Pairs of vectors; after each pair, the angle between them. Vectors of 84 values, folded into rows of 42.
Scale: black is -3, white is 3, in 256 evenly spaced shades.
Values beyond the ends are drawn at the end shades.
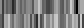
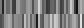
nearly parallel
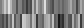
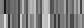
orthogonal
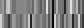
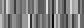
nearly parallel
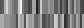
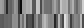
nearly opposite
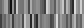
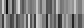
orthogonal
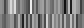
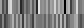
partly aligned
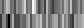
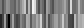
nearly parallel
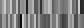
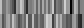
orthogonal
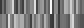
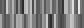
partly aligned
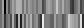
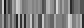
nearly parallel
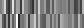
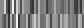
nearly parallel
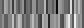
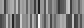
partly opposed
